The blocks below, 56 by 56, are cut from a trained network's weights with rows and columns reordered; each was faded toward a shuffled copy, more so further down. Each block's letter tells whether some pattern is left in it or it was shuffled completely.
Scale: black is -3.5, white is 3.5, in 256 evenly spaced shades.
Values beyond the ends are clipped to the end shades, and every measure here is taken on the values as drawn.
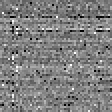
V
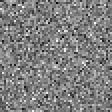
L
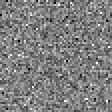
L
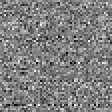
V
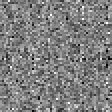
V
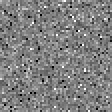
L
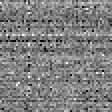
V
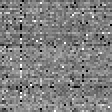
V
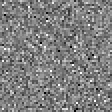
L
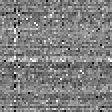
V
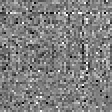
V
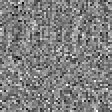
V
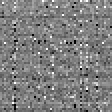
V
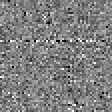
V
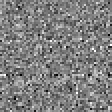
V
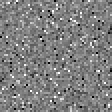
L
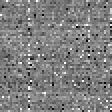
V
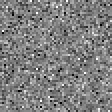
L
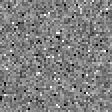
L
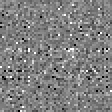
V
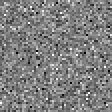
L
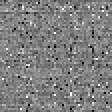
V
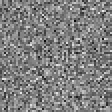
V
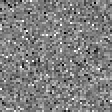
L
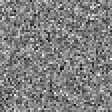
L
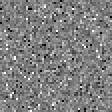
L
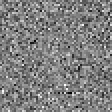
V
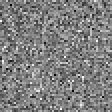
L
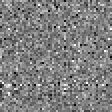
V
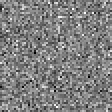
L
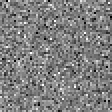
L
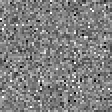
V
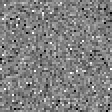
L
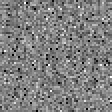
L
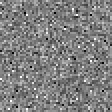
L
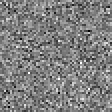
V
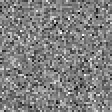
L
